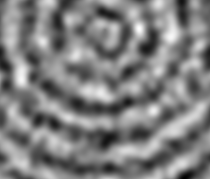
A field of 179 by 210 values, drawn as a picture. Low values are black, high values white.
The field is smooth, with broad soft blobs. Rings spread out from the top middle. There is no overall slope. On average the colour sits 50% of the way up the scale. There are no lone odd cells.
